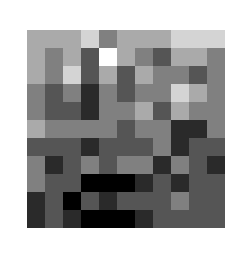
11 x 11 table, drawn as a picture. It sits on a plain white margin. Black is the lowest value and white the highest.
There is an overall slope up to the top. The bottom middle is the ninth with the lowest average. Overall the values sit about 40% of the way up the scale.
